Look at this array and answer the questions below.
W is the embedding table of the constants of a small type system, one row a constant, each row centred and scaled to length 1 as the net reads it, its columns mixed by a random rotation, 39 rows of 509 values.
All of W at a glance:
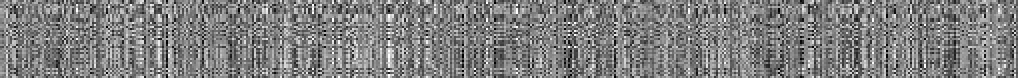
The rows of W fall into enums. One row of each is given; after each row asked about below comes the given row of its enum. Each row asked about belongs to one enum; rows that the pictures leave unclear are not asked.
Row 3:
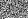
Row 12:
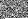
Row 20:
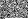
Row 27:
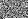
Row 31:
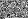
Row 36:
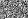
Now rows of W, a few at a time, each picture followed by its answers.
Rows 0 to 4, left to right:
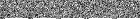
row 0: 20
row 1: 31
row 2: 36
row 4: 36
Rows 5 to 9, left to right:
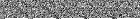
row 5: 36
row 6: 36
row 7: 27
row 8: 27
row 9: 31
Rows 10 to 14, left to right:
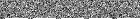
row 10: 31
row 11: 3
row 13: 36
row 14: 31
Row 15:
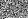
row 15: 3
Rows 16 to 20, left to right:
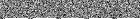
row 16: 27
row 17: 3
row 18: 20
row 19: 36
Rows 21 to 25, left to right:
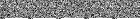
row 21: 20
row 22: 27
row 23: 3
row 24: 31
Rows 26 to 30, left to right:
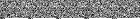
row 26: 31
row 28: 27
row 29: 20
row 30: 12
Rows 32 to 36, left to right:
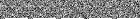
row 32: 12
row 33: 12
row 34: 36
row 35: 27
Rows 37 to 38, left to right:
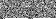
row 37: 27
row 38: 20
